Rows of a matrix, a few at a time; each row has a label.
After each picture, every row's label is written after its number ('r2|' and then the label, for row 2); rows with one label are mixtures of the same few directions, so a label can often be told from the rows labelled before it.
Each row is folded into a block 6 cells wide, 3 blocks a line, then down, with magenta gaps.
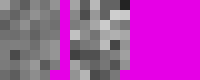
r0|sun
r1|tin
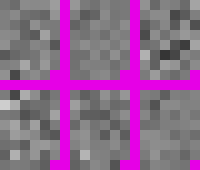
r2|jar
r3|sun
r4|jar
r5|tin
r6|tin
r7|tin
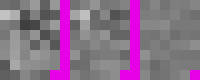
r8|tin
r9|tin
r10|tin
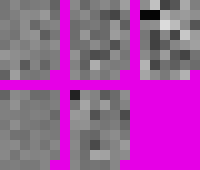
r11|jar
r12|jar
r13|tin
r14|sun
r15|sun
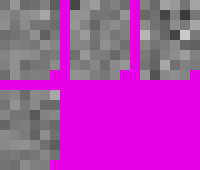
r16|jar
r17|sun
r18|jar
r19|tin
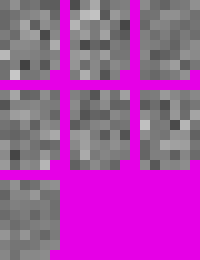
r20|jar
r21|sun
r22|sun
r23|tin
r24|tin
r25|jar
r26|tin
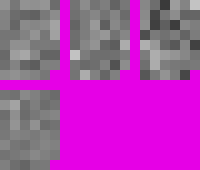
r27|sun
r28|jar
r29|tin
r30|tin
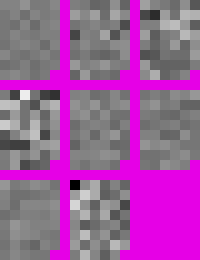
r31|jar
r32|jar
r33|tin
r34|tin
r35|jar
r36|tin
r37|sun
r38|sun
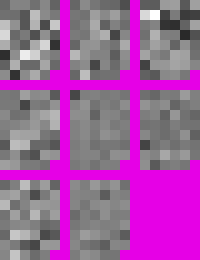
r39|jar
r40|jar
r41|tin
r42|sun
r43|sun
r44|jar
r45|sun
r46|sun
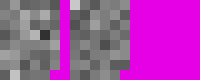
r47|jar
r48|sun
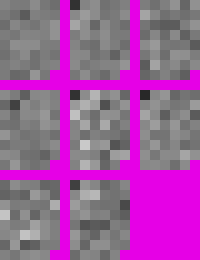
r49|sun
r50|sun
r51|tin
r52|tin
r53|sun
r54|sun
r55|jar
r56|sun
